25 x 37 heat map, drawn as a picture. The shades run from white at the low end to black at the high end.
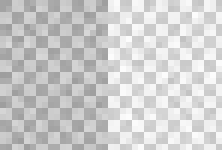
Seam: vertical, 50% of the way across, the left part higher. Grain: checkered. Average level on the scale: 20%.
